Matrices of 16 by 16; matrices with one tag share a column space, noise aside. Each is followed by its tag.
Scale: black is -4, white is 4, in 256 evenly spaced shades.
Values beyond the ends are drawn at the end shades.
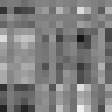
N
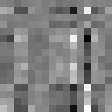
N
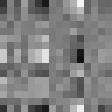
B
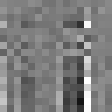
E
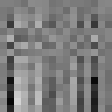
E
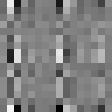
B
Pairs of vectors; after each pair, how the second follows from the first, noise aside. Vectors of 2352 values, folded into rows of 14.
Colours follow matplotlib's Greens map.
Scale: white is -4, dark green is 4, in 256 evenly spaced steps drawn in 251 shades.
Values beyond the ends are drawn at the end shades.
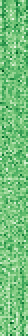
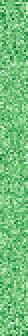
sign-scrambled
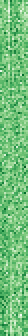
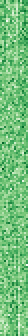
reversed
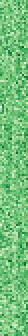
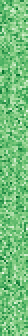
reversed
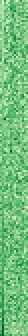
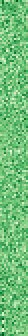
sign-scrambled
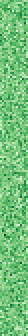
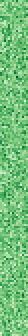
wrapped around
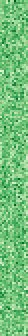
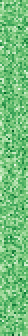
reversed
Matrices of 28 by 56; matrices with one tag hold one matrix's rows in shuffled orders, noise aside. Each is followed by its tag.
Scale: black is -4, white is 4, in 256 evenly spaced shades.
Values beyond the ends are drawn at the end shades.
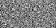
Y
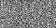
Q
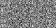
Q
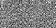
Q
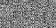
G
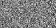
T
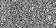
Q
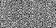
Q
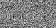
G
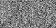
Q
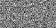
G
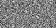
Y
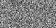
Q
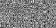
G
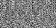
Y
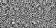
Y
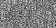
Q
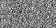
Q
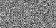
G
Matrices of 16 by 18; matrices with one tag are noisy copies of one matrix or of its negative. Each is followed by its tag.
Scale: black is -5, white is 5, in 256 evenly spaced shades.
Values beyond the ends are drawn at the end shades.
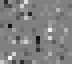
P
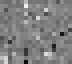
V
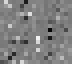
P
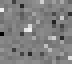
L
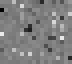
L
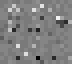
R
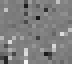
V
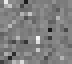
P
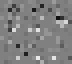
R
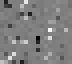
P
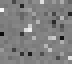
L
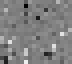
V
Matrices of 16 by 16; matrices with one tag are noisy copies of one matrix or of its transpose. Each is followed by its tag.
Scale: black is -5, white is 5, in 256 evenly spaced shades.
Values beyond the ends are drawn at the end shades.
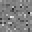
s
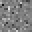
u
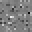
s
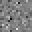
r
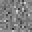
s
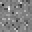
u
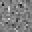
u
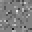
s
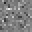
u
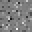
r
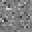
u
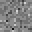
s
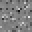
r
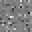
s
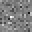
s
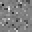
u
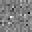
s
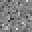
r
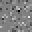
r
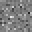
s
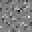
r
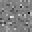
s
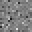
r
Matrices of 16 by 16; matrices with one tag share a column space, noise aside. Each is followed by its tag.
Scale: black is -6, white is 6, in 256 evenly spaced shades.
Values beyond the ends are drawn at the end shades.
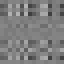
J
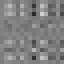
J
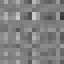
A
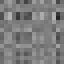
A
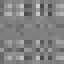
J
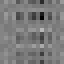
A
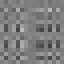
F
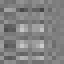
F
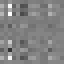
J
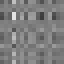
A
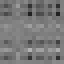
J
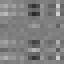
J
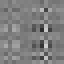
F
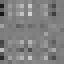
J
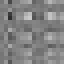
A
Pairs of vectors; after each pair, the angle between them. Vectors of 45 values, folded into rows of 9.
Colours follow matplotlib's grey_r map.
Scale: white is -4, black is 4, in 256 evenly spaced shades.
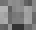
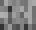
partly aligned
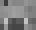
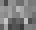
nearly parallel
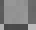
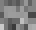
partly aligned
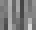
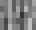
nearly parallel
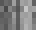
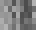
nearly opposite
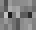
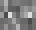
nearly opposite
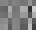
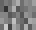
orthogonal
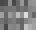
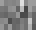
orthogonal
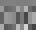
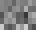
nearly parallel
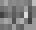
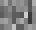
nearly parallel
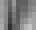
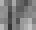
nearly parallel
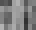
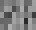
partly aligned
